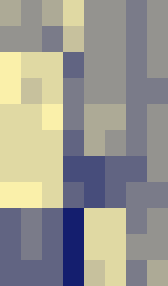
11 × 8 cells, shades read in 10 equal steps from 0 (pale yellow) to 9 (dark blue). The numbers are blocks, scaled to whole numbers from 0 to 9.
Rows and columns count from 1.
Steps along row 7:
same same up same down same down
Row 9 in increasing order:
1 1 4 5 5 6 6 9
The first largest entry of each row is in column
7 3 4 4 4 4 4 5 4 4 4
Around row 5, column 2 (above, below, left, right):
2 1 1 0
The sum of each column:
28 30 31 65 40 38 55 45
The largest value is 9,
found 3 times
